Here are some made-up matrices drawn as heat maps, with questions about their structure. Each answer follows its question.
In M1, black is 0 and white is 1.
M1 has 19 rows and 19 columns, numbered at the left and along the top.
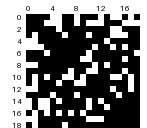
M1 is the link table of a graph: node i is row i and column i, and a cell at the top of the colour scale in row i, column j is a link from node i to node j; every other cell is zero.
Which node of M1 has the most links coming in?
node 1
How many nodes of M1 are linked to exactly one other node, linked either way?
0
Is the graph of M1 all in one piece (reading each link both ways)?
yes
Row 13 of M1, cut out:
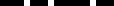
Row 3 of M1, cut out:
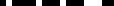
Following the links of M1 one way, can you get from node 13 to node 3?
yes
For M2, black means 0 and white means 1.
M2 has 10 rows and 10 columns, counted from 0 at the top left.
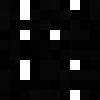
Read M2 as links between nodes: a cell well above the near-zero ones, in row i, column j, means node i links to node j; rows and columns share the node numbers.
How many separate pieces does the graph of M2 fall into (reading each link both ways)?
3
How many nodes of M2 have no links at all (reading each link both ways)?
2
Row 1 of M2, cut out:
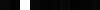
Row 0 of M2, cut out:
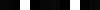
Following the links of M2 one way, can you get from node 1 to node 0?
no
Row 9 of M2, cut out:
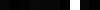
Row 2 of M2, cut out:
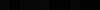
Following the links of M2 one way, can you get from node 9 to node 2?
yes
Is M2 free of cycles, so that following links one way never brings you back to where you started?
yes
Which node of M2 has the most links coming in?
node 2
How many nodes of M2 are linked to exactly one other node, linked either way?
3
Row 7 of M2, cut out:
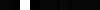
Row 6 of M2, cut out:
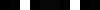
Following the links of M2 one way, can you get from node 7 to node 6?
no
